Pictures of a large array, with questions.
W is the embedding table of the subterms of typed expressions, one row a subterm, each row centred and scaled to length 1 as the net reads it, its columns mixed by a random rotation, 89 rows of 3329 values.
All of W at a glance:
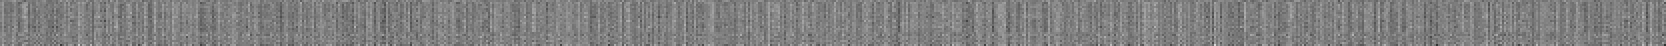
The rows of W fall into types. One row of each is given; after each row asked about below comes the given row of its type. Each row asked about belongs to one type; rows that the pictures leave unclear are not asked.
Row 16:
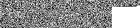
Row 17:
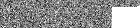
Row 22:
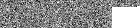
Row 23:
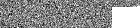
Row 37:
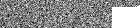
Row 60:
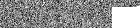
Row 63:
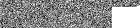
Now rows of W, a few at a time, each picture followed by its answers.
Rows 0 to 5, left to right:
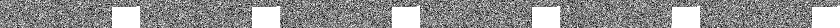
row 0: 60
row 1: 60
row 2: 63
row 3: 23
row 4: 22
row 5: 23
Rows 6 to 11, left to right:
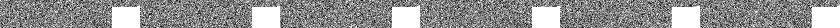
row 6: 63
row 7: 23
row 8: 63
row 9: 63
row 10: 16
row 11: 17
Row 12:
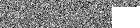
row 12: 16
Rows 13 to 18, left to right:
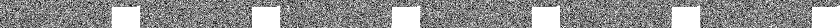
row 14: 37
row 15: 22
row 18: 63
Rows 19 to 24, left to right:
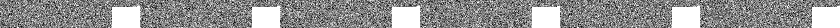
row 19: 23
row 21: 16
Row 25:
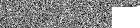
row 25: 16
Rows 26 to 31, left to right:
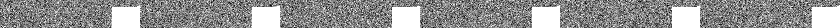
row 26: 17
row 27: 16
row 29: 63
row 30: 37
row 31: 37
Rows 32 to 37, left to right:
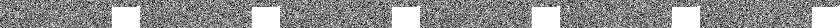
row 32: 16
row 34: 16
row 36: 22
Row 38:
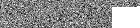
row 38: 17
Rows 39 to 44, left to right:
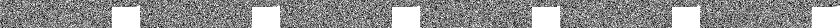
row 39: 63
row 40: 23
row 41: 23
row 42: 22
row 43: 23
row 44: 16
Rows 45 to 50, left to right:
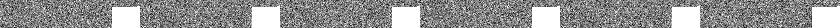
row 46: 17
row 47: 60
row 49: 17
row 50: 23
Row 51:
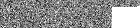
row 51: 17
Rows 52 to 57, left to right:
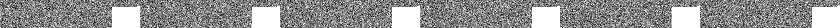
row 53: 22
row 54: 60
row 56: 17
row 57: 23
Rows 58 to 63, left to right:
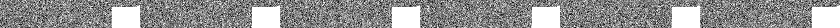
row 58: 37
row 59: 60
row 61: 22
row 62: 17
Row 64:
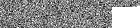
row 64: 23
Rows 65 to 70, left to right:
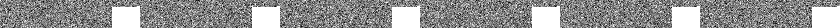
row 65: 63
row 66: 60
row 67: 37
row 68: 16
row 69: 17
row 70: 37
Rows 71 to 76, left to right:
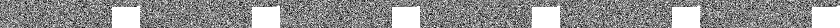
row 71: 17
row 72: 16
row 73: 23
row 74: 17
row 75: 23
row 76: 16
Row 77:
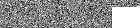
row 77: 60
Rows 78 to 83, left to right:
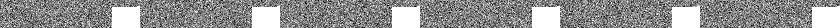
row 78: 17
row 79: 63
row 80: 17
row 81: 37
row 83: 37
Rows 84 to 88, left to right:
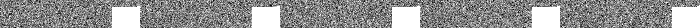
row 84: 23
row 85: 16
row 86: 60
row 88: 37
